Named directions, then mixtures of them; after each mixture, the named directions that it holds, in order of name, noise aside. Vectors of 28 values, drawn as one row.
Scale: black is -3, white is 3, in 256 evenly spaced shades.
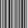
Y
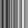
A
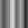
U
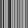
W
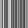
W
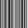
Y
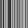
W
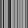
W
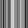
U, W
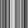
U, Y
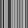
W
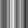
U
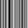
W, Y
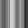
U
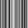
U, Y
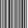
Y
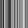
A, W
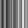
A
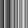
A, W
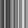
A, W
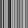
W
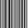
Y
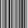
Y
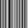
W, Y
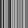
W
